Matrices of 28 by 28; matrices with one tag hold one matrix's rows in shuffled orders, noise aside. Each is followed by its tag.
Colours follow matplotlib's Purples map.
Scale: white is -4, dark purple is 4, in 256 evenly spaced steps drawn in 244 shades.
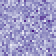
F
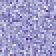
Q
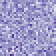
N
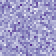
Q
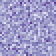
Q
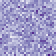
F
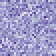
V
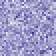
F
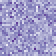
N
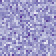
Q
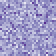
V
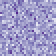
N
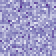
Q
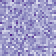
N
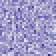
N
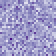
N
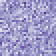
V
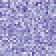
V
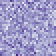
N
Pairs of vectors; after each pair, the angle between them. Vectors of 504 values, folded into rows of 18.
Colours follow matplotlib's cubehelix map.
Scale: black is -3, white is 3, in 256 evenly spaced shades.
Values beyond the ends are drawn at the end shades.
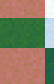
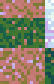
nearly parallel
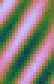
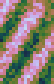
nearly parallel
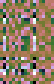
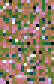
orthogonal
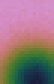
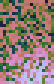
partly opposed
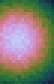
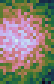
nearly parallel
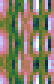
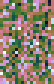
partly aligned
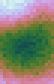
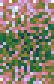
partly aligned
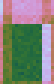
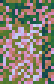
partly opposed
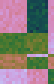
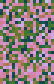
orthogonal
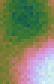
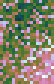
partly aligned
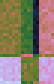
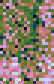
partly aligned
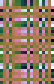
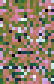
partly aligned
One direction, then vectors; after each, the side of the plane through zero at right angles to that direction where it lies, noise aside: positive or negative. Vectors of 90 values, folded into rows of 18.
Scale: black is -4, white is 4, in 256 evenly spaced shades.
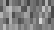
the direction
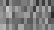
positive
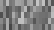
negative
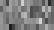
positive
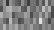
positive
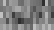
positive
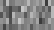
negative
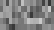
positive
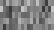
negative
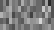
positive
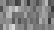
positive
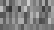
negative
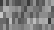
positive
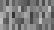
positive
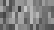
negative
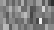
positive
